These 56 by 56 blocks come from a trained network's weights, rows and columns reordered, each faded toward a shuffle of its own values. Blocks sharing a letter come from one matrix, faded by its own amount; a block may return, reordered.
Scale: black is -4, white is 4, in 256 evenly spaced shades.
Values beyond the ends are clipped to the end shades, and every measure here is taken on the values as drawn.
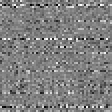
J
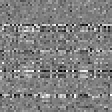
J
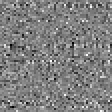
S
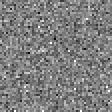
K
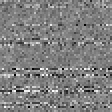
J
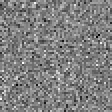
K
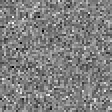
K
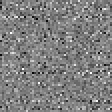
S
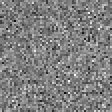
K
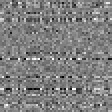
J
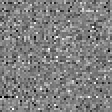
S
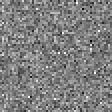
K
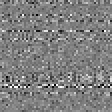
J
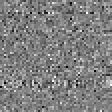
S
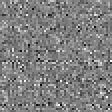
S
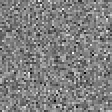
K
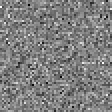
K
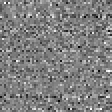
S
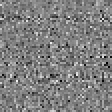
S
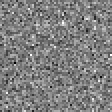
K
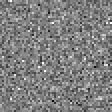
K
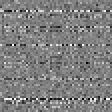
J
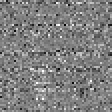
S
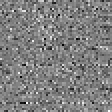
S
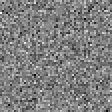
K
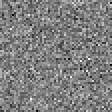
K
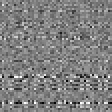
J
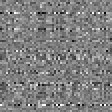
J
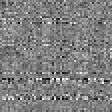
J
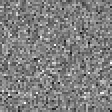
K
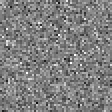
K
